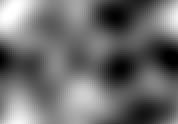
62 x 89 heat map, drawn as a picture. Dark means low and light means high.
Grain: smooth. Ninth with the lowest average: middle right. Ninth with the highest average: top left.
